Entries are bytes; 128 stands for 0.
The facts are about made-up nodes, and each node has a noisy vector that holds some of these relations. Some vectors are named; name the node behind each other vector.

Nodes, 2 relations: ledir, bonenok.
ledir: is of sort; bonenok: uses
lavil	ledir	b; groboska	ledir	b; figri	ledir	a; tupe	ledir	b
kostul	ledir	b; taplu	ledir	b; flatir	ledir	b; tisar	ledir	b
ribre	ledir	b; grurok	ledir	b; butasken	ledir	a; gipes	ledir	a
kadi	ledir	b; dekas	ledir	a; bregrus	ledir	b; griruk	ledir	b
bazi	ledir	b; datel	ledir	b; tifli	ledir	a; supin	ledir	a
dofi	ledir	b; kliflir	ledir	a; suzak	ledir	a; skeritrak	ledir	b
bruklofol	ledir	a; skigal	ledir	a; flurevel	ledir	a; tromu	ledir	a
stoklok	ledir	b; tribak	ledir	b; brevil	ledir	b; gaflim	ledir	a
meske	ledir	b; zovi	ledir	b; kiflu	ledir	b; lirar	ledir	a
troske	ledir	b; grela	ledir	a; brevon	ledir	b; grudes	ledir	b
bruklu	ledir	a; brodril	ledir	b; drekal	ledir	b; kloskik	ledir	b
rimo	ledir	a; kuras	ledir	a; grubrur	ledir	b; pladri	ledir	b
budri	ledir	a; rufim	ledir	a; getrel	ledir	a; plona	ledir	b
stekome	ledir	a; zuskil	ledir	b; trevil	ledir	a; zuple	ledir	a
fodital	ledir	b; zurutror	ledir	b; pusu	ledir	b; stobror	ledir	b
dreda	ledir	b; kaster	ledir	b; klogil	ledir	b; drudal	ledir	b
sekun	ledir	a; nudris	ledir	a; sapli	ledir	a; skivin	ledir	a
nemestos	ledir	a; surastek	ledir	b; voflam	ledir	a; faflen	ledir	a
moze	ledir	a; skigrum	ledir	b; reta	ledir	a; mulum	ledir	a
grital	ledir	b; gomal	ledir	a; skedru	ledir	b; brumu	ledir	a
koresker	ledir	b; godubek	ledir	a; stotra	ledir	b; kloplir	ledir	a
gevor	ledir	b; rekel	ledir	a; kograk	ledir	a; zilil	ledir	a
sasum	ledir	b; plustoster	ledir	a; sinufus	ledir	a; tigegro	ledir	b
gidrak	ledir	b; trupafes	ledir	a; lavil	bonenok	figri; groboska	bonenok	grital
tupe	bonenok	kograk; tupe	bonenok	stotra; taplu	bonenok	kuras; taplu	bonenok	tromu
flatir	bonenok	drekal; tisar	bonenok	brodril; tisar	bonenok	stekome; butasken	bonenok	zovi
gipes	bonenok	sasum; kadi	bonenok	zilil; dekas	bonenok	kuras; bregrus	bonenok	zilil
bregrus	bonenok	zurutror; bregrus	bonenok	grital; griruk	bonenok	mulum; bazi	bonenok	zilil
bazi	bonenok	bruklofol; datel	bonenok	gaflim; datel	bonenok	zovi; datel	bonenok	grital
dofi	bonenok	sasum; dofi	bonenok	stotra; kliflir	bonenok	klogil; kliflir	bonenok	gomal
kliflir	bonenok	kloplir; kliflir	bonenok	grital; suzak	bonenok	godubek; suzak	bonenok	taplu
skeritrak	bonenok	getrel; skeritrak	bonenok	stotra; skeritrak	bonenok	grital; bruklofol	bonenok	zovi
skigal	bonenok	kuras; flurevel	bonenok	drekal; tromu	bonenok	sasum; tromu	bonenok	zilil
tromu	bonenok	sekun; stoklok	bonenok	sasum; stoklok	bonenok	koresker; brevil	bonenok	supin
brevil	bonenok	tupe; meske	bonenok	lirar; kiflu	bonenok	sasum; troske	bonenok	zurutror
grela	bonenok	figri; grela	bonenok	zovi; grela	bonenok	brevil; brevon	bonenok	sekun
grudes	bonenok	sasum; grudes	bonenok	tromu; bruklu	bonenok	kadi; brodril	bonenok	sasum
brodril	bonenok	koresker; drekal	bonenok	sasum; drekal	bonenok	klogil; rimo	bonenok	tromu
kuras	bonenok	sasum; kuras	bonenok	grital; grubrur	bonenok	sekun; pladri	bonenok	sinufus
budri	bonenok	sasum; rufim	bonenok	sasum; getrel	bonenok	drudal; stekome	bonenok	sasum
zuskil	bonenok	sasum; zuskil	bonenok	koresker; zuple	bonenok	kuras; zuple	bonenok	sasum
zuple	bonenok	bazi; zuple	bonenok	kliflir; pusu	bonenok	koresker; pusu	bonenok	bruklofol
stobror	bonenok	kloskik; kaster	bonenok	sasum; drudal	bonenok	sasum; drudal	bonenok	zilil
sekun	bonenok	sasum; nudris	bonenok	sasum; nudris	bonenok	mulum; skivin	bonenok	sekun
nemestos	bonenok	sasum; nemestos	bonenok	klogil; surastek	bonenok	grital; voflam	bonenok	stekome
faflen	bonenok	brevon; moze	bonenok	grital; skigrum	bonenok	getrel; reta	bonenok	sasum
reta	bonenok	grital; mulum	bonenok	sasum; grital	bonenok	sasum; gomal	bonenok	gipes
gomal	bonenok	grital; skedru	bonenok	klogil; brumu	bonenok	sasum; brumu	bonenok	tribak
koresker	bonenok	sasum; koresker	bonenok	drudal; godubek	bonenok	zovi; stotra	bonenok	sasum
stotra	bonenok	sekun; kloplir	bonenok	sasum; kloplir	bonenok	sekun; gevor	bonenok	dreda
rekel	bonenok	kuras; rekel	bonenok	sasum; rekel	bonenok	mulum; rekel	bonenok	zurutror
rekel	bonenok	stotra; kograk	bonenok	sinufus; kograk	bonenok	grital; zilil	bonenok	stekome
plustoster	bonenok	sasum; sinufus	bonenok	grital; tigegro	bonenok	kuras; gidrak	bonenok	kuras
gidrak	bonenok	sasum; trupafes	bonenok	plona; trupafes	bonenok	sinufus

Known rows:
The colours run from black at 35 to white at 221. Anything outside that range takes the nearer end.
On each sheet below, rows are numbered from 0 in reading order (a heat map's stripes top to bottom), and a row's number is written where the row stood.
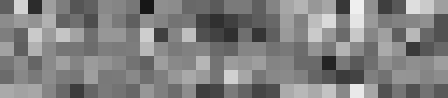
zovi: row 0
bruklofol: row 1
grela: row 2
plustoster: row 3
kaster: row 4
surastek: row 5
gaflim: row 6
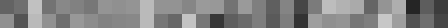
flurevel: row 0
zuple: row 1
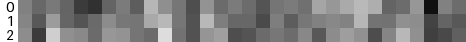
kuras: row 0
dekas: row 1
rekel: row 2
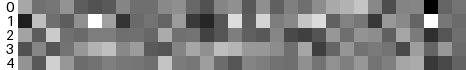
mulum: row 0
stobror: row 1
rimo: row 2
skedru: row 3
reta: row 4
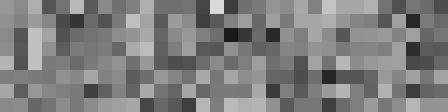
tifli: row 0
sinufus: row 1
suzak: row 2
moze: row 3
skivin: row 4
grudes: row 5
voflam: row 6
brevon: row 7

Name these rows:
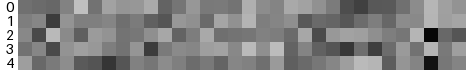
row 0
tupe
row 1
drudal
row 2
kliflir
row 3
tisar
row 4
stekome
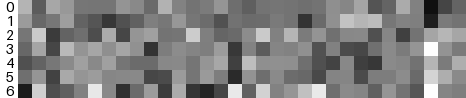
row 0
nudris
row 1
zilil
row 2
plona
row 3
pusu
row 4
bregrus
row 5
bazi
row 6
kloskik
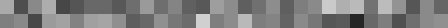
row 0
getrel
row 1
griruk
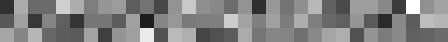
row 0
lavil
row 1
grital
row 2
trupafes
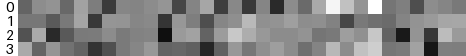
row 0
figri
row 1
stotra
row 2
klogil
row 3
sekun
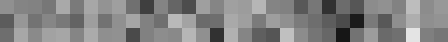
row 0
grubrur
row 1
pladri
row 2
datel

